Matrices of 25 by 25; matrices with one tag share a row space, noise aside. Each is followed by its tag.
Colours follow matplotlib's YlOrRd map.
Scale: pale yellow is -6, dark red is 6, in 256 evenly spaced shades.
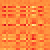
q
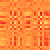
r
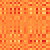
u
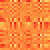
r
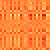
u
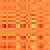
q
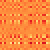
u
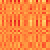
u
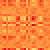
q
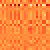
u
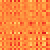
u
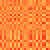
u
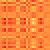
q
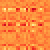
q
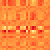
q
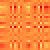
r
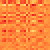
q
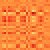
q
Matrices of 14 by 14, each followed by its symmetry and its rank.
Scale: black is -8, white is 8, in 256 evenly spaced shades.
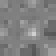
symmetric, rank two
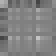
symmetric, rank one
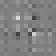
symmetric, rank two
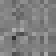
neither, rank three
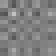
symmetric, rank one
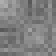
symmetric, rank three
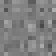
neither, rank three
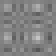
symmetric, rank one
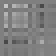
symmetric, rank one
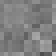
symmetric, rank two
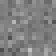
neither, rank three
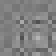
symmetric, rank two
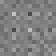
symmetric, rank three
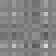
symmetric, rank one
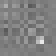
symmetric, rank two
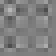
symmetric, rank one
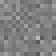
symmetric, rank three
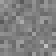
symmetric, rank three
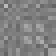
symmetric, rank three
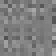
neither, rank three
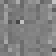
neither, rank three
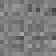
neither, rank three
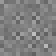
symmetric, rank three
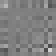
symmetric, rank two
